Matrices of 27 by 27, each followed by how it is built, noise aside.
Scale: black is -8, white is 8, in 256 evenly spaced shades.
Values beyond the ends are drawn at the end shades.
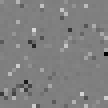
sparse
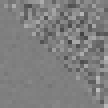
upper triangular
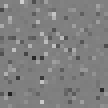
sparse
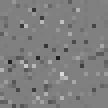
sparse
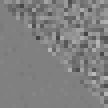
upper triangular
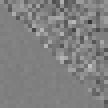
upper triangular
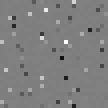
sparse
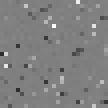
sparse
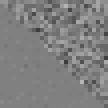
upper triangular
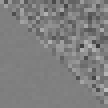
upper triangular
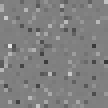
sparse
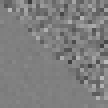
upper triangular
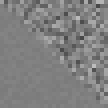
upper triangular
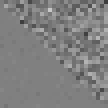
upper triangular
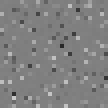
sparse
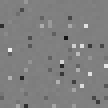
sparse
